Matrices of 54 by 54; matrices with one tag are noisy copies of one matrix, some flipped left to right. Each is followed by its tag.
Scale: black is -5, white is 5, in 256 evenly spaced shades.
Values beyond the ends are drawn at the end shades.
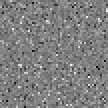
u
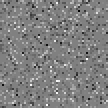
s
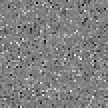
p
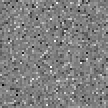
s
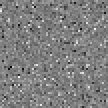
u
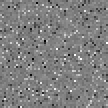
p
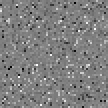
u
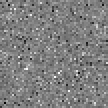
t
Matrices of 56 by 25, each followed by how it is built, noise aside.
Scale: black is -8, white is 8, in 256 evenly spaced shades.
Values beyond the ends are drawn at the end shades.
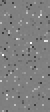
sparse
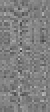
low rank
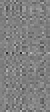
low rank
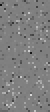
sparse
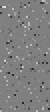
sparse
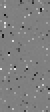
sparse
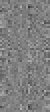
low rank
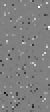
sparse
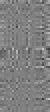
low rank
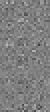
low rank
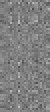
low rank
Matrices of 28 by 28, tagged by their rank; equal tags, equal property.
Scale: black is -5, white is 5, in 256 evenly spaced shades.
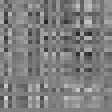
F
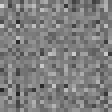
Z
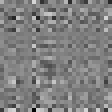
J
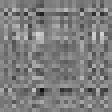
J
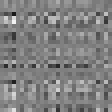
F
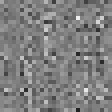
Z
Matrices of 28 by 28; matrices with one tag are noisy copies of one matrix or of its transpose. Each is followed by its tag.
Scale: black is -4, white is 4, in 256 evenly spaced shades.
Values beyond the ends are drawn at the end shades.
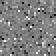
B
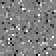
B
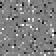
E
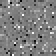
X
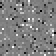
E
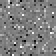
X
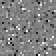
B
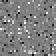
E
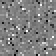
B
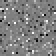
X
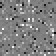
E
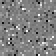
B
